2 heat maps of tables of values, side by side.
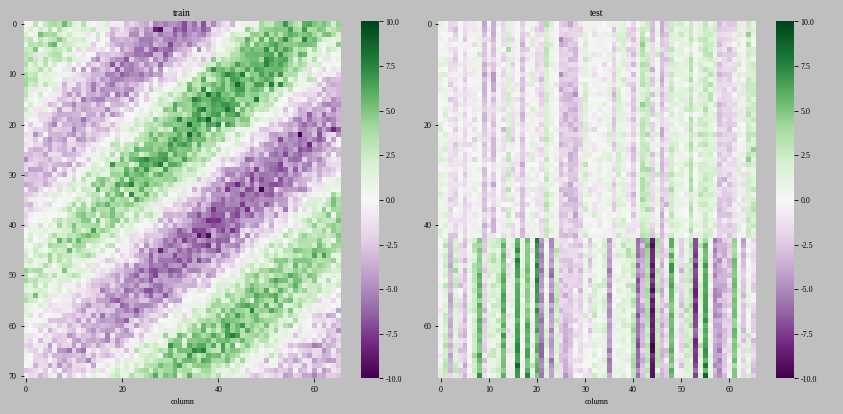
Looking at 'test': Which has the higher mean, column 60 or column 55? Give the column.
55
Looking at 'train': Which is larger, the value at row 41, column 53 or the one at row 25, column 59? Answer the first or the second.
the first
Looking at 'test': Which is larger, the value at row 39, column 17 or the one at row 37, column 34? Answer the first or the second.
the second
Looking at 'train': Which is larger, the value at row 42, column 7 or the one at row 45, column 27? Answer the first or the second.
the first
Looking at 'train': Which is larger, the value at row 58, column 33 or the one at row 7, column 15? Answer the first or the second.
the first
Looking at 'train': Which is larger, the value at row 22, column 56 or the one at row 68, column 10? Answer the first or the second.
the second
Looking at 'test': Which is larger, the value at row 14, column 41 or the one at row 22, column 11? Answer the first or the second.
the first
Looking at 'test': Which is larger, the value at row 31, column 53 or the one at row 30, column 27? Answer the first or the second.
the first
